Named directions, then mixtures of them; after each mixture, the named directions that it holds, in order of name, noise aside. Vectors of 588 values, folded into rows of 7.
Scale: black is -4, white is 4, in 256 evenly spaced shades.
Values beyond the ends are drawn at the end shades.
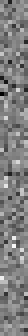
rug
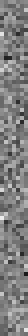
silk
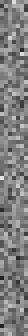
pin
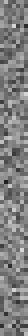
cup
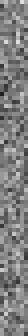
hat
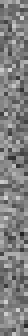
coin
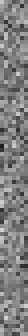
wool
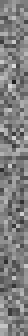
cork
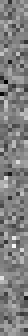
rug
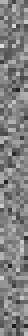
cup, wool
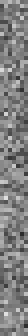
coin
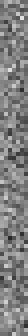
coin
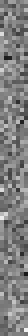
silk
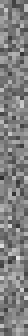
pin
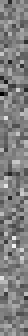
rug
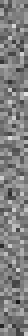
cup, pin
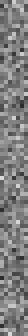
pin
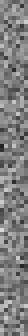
wool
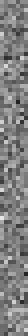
silk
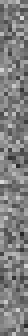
coin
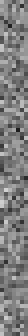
cork, wool
